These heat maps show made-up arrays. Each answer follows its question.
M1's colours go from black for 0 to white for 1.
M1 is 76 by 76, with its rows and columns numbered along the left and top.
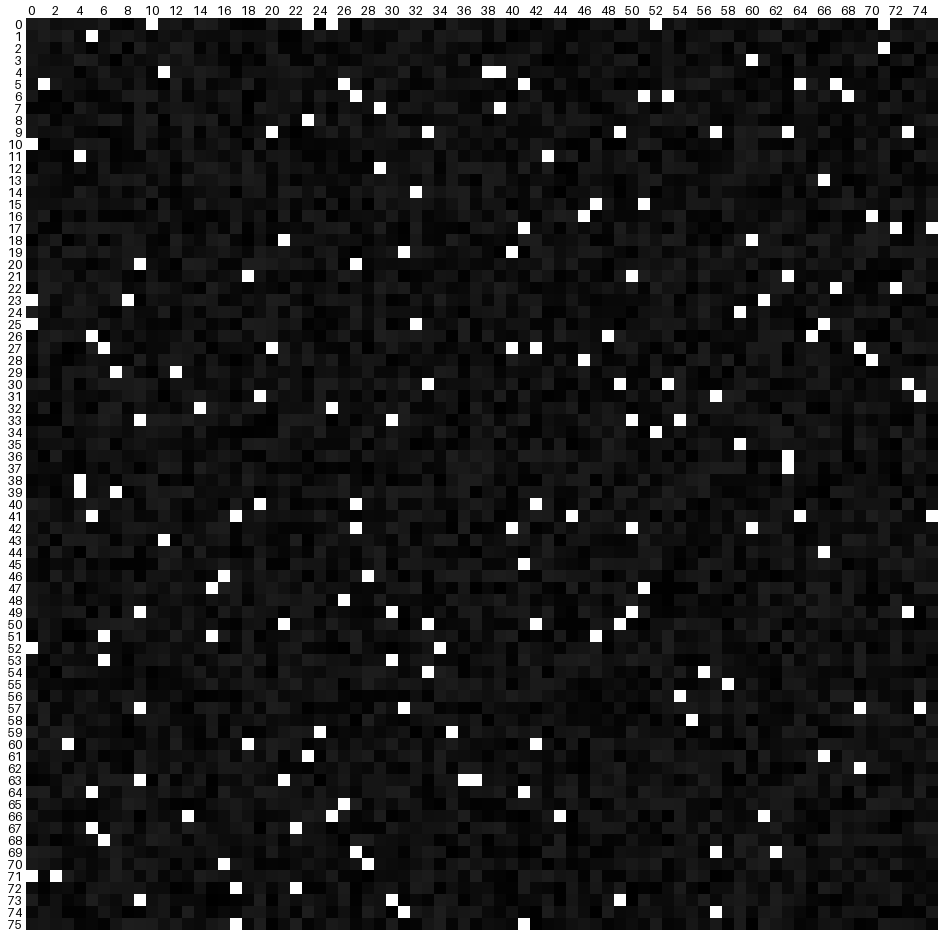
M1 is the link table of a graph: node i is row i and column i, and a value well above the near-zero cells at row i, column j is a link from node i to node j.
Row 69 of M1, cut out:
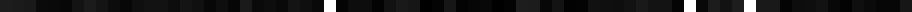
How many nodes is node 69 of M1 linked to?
3
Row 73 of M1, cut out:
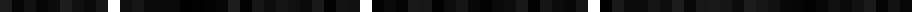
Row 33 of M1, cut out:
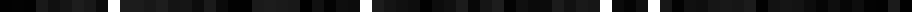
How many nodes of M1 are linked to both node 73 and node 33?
2
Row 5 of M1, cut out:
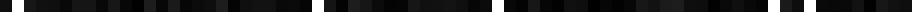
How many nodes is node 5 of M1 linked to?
5
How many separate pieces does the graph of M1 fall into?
7
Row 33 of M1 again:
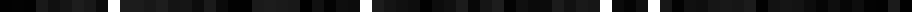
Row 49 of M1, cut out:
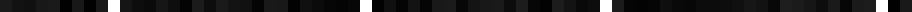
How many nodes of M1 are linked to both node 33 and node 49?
3
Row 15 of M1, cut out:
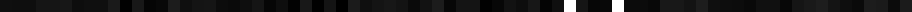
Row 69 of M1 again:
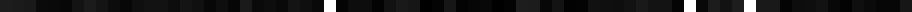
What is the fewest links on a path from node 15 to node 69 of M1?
4
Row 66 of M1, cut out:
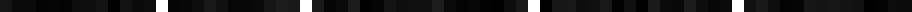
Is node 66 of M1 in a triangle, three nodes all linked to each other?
no
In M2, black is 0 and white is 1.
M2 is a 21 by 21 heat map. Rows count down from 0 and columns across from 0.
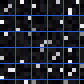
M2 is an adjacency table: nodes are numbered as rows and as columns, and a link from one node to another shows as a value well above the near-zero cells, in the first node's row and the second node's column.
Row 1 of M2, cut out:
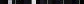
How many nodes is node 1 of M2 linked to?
2
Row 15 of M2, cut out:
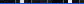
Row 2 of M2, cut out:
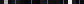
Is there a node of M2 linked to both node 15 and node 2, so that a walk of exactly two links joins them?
yes
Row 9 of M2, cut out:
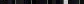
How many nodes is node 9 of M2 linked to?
1
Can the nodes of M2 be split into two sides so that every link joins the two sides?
yes
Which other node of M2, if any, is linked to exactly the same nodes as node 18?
node 3
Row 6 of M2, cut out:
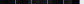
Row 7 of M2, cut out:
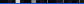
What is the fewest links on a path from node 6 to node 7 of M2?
3
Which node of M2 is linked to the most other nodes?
node 17
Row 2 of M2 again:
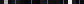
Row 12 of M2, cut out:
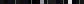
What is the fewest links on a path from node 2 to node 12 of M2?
2
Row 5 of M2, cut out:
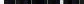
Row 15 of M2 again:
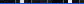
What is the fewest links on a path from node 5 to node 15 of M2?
1
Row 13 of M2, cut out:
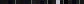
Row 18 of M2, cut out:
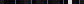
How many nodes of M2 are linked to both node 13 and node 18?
0
